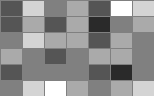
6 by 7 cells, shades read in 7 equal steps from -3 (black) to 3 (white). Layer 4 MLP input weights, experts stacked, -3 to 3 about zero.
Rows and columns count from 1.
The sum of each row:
6 -1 4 2 -4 9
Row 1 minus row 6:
-1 0 -3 0 -1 2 0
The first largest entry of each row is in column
6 2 2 1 2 3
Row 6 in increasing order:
0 0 1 1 2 2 3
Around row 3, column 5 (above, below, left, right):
-2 1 1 1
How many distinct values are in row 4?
3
